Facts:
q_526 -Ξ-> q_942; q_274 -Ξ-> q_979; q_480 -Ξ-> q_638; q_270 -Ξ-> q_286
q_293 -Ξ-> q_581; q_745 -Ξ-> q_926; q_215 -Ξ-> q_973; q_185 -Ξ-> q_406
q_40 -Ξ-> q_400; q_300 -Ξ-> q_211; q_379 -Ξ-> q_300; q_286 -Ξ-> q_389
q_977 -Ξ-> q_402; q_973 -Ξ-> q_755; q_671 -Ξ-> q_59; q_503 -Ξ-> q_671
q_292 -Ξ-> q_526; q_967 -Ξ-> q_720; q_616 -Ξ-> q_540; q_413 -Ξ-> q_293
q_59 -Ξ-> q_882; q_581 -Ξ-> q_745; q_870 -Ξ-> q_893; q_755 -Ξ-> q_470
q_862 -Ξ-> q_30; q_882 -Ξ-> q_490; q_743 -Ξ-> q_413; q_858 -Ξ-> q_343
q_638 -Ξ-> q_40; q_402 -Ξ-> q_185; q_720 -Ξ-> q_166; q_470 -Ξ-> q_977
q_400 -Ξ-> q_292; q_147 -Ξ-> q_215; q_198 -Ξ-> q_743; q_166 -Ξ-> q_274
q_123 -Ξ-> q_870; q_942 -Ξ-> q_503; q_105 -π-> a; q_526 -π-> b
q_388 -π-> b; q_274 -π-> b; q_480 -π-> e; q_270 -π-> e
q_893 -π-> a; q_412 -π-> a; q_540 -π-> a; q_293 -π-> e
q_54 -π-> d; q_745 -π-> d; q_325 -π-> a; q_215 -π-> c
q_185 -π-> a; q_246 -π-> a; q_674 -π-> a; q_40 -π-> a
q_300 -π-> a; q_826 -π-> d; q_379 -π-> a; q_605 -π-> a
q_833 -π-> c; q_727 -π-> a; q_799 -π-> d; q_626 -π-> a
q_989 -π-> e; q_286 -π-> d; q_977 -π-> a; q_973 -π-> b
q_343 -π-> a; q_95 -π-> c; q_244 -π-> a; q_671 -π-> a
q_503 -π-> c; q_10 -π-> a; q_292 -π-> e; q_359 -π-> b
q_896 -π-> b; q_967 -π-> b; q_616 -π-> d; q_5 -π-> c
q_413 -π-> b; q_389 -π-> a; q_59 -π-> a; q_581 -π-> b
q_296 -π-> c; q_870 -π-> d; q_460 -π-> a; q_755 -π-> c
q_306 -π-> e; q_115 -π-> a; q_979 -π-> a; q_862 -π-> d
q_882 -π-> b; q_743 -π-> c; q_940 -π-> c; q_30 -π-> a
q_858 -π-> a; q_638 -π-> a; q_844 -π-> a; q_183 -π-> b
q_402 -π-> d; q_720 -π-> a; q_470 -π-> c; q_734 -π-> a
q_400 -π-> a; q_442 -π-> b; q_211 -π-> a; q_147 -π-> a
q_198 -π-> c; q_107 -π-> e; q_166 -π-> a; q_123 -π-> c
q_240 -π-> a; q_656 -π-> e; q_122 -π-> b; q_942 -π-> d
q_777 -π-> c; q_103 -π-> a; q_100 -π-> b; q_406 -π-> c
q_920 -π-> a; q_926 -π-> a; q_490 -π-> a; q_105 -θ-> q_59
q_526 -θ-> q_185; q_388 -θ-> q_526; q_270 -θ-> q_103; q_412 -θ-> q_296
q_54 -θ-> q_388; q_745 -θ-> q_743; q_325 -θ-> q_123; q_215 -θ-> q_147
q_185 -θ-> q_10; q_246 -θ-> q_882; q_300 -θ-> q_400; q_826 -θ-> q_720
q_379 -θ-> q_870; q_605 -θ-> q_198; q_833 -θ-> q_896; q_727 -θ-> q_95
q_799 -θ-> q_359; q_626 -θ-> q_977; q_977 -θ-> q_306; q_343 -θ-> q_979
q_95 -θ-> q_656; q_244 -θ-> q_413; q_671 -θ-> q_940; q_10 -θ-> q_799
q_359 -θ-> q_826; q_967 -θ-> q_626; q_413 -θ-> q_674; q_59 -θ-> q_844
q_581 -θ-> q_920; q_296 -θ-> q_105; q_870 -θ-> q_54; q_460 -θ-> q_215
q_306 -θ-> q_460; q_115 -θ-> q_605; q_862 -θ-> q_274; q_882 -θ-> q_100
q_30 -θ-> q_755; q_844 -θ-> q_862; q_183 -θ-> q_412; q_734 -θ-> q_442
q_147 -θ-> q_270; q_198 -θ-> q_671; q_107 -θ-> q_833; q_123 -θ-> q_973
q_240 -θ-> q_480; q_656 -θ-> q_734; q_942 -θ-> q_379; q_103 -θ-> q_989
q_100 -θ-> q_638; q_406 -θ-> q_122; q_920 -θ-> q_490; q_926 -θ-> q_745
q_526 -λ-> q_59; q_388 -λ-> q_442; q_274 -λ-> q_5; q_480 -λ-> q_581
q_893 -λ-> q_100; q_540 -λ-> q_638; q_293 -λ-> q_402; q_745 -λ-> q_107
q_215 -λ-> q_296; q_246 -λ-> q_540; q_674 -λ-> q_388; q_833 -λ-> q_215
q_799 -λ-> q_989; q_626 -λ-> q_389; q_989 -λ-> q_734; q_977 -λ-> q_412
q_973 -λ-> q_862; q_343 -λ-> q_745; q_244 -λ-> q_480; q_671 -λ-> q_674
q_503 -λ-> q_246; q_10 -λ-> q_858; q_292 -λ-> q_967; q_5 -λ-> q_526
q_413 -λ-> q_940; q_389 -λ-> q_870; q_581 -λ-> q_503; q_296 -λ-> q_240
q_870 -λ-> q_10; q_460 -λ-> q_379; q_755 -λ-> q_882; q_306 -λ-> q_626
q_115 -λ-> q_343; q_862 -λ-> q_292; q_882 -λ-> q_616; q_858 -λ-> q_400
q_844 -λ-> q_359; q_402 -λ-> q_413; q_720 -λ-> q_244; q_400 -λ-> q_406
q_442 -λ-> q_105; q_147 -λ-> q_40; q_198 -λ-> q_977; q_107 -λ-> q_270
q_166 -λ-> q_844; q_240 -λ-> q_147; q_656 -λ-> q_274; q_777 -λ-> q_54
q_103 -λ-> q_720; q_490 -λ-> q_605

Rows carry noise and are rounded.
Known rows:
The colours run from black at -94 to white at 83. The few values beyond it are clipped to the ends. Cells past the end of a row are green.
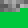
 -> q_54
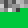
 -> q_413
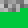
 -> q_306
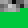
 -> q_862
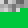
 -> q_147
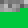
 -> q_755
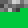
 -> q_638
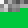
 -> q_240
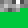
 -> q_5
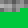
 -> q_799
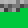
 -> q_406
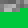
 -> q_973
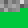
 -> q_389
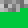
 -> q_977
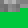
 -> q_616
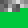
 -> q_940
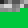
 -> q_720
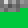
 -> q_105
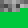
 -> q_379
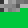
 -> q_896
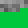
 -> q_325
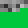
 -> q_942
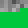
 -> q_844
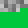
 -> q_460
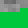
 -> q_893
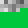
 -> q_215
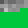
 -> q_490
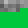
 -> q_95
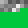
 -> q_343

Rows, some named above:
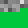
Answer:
q_858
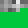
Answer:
q_526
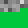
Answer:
q_858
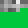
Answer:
q_526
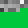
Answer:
q_10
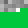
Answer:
q_103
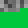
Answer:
q_540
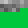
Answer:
q_727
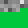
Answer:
q_858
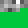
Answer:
q_5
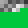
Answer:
q_107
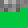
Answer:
q_734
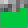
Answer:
q_183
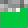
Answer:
q_989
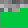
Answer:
q_833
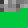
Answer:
q_979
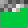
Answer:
q_107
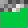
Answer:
q_107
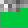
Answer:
q_296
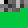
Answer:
q_246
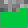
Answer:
q_185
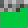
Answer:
q_122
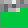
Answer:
q_270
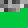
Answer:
q_244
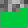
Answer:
q_605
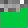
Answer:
q_10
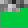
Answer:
q_292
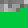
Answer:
q_755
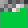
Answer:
q_107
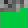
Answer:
q_503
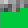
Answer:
q_183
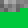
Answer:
q_734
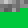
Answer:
q_926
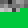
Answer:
q_674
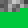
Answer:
q_605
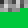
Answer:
q_274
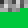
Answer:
q_274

